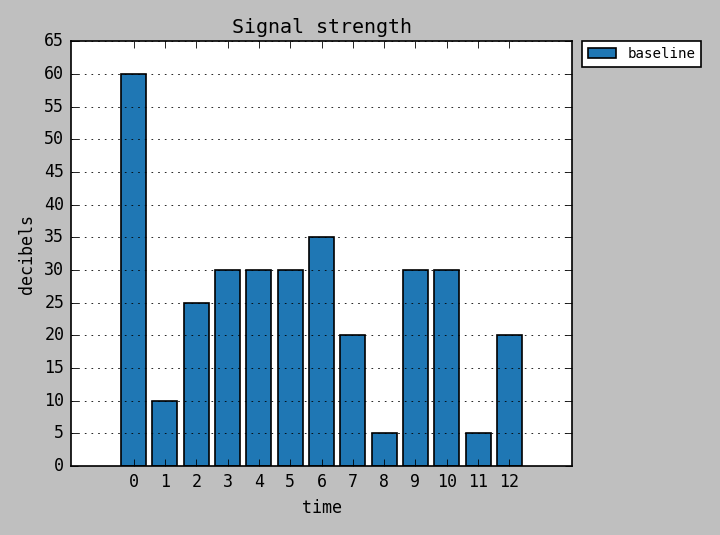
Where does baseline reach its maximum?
0
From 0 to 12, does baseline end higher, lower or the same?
lower
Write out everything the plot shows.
Title: Signal strength
x-axis: time, ticks 0 1 2 3 4 5 6 7 8 9 10 11 12
y-axis: decibels, ticks 0 5 10 15 20 25 30 35 40 45 50 55 60 65
Legend: baseline
Values:
baseline: 60 10 25 30 30 30 35 20 5 30 30 5 20
